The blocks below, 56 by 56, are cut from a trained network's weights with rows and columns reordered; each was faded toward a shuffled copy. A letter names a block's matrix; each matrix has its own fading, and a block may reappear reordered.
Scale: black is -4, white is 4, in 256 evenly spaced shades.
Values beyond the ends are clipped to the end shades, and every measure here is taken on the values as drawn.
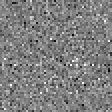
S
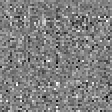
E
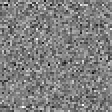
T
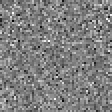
S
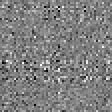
E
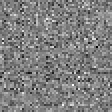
E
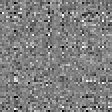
E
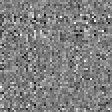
E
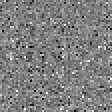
S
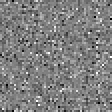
S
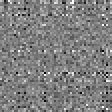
E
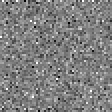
S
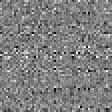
E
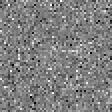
S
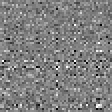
E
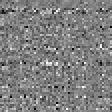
E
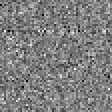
T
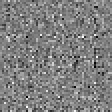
E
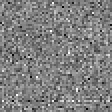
T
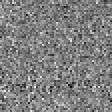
T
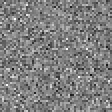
T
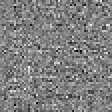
E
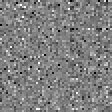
S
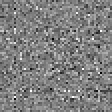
E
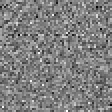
T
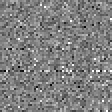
T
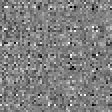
E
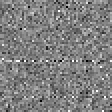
T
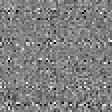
E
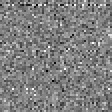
T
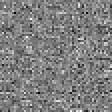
E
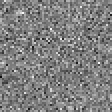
T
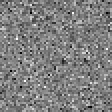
S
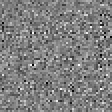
E
